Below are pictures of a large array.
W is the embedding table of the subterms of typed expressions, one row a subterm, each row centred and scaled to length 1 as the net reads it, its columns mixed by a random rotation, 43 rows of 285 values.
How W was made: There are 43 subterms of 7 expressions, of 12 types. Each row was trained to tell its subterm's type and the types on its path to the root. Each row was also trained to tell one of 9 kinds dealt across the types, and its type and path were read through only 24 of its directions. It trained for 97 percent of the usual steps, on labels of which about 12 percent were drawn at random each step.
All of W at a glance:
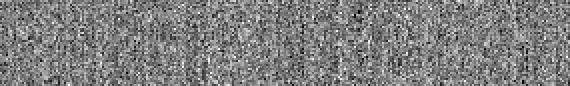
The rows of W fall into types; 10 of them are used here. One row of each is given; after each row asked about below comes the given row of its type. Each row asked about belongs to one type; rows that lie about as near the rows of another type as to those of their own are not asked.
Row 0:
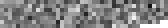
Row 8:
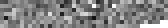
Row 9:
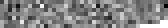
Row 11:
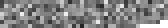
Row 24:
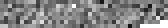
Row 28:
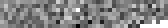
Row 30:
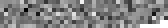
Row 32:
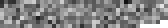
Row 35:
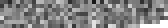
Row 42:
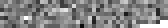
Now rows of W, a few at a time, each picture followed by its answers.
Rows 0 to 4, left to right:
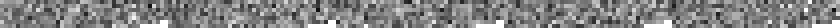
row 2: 9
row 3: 28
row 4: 35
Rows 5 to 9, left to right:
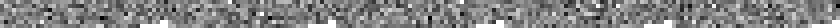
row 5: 28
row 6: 30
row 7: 42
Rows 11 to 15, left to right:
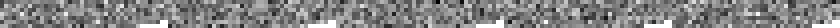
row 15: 32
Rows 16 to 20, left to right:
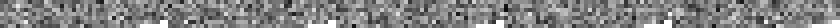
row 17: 32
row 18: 42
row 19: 42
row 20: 11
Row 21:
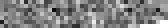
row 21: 35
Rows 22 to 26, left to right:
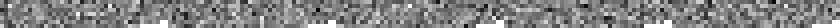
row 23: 24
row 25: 28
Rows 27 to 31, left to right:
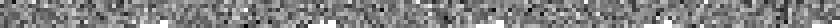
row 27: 32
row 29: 9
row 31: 24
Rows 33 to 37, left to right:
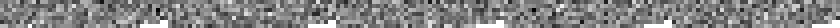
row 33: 24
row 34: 28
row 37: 35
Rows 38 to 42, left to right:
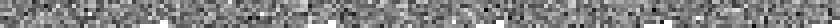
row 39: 11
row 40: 24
